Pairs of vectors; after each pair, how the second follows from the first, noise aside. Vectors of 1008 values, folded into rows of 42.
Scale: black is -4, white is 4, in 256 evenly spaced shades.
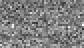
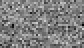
negated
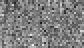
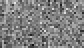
negated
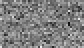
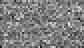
negated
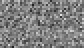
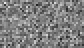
wrapped around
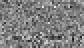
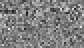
wrapped around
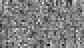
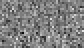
wrapped around
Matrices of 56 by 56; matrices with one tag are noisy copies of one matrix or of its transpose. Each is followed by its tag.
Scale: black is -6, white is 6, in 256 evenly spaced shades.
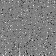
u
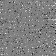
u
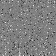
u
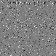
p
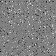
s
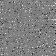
u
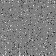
u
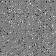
s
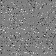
s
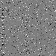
p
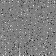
u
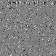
p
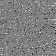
u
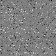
s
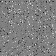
s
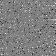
u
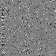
p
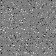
s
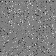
s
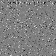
p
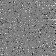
u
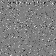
p
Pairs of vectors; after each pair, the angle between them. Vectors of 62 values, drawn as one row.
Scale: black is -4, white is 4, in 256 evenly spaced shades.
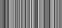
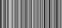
partly aligned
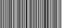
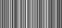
nearly opposite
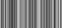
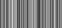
nearly opposite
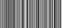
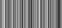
orthogonal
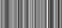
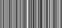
partly opposed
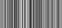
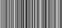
partly opposed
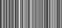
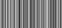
nearly opposite
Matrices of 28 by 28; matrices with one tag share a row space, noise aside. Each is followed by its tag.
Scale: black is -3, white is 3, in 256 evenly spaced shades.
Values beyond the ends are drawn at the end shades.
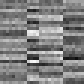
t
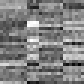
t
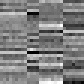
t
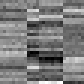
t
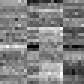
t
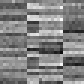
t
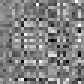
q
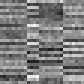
t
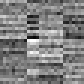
t
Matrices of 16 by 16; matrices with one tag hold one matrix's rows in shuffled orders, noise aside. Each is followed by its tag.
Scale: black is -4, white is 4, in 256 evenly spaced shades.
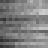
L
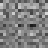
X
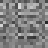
X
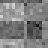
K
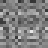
X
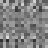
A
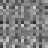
A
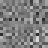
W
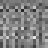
A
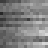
L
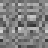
X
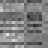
K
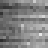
L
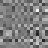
W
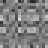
X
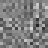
W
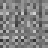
A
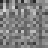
A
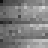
L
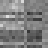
K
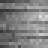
L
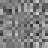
W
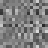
W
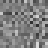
W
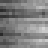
L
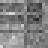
K
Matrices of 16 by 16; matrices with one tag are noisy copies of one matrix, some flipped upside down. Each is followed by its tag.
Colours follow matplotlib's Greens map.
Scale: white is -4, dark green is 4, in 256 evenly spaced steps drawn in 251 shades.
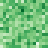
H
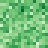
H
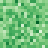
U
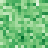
H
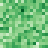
H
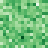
H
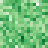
H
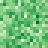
U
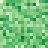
H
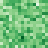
H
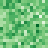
U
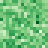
U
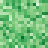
H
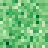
U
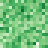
H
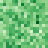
U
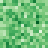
U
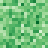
U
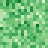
U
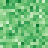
U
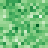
U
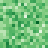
U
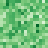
U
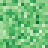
U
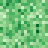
U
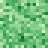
H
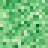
U
